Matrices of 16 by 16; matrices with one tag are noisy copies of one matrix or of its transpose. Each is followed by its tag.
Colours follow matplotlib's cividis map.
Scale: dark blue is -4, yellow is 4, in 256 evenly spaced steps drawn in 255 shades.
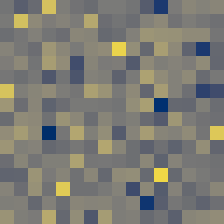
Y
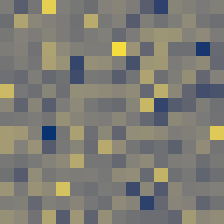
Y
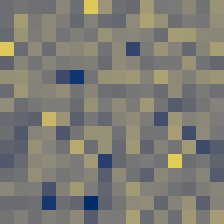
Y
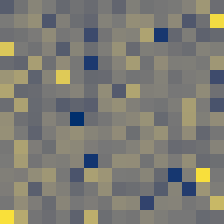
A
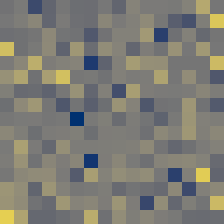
A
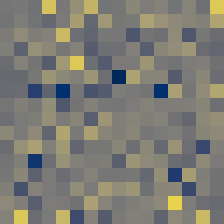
A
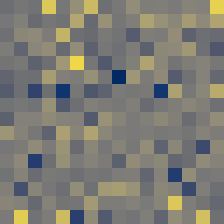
A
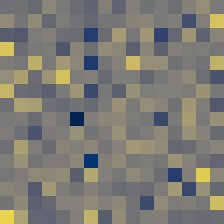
A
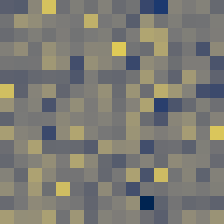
Y
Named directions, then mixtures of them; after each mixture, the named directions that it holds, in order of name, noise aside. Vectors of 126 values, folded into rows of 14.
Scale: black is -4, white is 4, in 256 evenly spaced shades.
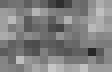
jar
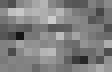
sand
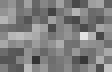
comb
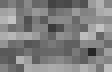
comb, jar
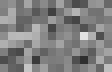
comb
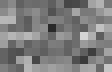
comb, jar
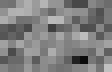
comb, sand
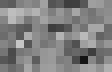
comb, jar, sand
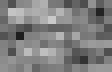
sand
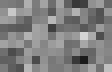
comb, sand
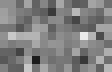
comb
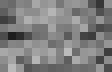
comb, jar, sand
